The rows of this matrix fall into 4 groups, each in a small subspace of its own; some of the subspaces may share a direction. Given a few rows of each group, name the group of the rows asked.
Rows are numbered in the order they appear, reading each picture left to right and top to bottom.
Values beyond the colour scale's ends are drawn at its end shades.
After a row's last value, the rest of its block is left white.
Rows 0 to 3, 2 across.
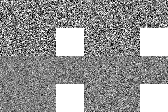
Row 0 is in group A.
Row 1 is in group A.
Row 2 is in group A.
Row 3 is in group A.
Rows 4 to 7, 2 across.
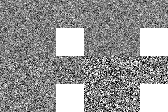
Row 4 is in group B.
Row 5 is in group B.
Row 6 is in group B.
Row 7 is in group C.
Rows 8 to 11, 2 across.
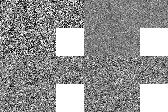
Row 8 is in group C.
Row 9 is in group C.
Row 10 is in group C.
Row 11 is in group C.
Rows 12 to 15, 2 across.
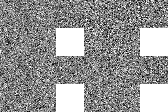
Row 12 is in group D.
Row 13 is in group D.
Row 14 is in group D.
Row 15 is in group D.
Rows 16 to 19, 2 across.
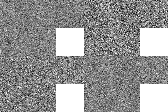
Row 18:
A
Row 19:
A
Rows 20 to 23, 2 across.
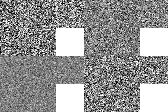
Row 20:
D
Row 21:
D
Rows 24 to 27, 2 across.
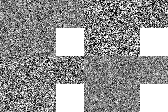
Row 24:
A
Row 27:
A
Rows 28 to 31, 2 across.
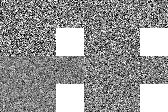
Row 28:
D
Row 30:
B
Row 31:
D
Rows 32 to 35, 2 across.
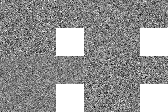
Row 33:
B
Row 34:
A
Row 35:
D
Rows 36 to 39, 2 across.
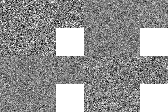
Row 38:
D
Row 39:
B
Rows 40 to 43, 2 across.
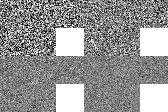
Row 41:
D
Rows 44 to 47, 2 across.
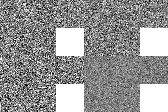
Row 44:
B
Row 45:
C
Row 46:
D
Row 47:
A
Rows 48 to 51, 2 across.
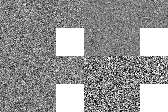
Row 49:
D
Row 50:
B
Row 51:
D
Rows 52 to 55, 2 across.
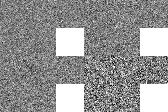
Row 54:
B
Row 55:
A
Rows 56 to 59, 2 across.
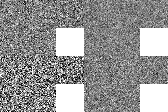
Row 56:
D
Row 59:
A
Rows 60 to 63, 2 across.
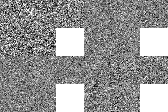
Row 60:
B
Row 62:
C
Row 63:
C
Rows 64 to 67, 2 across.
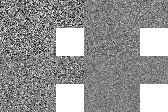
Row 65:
B
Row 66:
D
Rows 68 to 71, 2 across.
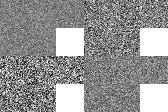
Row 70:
C
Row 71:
A
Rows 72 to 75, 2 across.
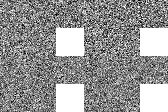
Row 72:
B
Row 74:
B
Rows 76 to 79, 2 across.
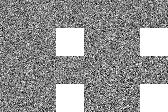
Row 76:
A
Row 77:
A
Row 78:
C
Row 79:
D
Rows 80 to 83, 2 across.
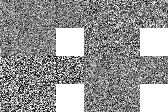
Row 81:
C
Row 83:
C
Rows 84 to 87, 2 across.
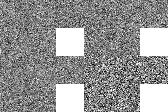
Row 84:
D
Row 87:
A
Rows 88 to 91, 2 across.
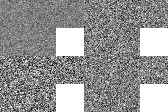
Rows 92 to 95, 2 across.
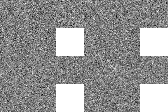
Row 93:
A
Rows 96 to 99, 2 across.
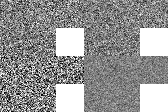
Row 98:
D
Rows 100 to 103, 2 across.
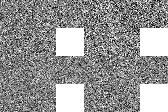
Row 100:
D
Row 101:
C
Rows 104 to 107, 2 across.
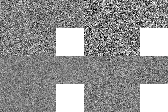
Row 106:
A
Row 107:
A
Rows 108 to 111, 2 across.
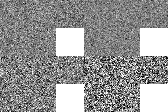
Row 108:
A
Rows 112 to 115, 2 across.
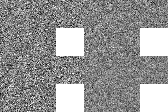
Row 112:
A
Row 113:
C
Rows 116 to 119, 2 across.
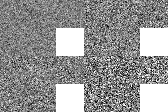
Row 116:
B
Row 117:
C
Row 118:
B
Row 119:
A
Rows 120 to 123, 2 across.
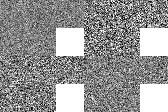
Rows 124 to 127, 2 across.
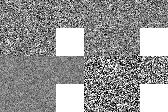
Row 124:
D
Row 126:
C
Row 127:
B
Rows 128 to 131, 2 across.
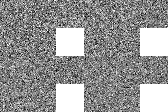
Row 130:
B
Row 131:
D
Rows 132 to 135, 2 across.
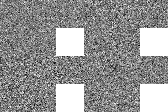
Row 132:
D
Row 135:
B
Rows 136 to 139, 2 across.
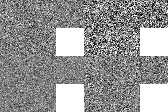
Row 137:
C
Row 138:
C
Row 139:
D
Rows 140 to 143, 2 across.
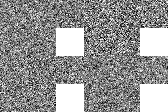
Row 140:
B
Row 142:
A
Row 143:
C
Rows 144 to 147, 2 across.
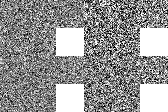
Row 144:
A
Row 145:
A
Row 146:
D
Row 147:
B
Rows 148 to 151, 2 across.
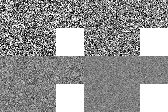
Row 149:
D
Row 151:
D
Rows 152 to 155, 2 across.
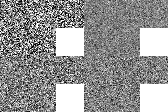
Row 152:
B
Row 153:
D
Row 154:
A
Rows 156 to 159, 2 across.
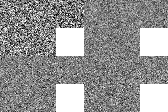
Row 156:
B
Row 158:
D
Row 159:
A
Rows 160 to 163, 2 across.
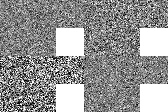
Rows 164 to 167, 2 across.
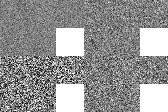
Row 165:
D
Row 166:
B
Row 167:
A
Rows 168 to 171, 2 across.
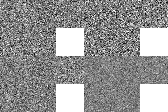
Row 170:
D
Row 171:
D
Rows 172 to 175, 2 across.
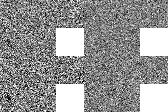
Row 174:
D
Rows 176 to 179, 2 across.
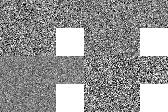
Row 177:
A
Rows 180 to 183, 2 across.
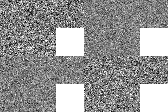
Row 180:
B
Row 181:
A
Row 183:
C
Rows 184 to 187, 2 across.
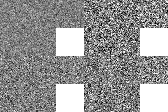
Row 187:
D
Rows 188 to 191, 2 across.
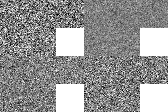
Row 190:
B
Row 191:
A
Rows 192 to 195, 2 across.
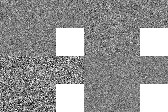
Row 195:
D
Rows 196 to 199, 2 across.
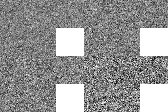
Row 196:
C
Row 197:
C
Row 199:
C
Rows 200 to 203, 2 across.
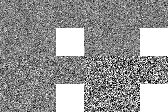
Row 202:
C
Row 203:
A
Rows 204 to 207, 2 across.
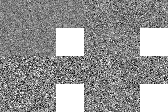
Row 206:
C
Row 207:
C
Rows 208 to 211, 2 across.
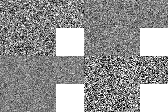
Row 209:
C
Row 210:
D
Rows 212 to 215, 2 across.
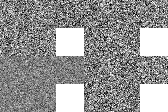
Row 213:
C
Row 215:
C
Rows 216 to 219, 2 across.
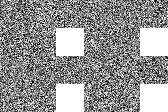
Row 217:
D
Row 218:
C
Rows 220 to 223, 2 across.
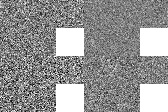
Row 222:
D
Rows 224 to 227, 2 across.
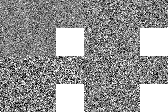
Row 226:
B
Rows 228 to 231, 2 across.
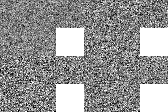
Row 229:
C
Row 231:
C
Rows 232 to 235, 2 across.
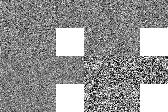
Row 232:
D
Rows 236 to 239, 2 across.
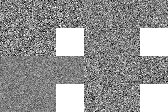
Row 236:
D
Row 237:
A
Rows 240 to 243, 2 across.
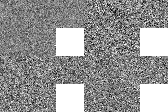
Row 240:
A
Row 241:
B
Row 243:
C
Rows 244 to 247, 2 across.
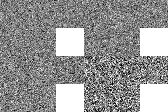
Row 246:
D
